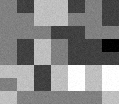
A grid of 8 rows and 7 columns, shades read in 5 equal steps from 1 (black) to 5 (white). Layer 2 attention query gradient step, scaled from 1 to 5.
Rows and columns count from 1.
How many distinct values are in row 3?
2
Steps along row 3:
same same down same up same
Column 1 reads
3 3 3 3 3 4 3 4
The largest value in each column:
4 4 4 4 5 4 5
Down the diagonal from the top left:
3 3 3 3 2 4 5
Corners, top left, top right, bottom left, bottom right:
3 2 4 4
